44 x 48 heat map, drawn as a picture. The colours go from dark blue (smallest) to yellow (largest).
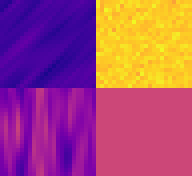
It is made of 2 by 2 panels. Panel 1,1: very low, slanting up to the right, faint in contrast. Panel 1,2: very high, fine-grained, faint in contrast. Panel 2,1: low, streaked downward. Panel 2,2: middling, flat.
